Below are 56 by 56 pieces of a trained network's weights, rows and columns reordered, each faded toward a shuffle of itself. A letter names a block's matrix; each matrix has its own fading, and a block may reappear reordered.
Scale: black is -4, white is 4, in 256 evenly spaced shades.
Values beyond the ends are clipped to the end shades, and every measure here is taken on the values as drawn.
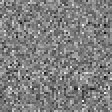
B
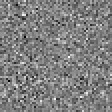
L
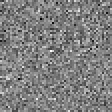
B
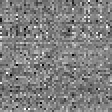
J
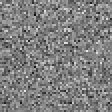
B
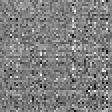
J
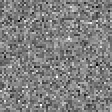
L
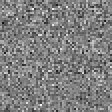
B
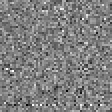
L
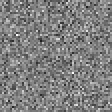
B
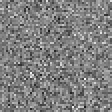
B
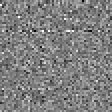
L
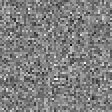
B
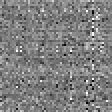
J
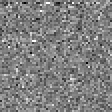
L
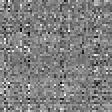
J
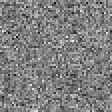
B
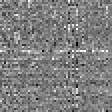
J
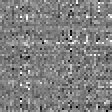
J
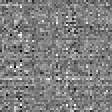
J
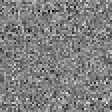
B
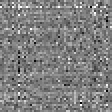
J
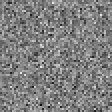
B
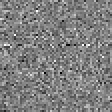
L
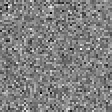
L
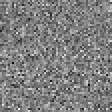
B
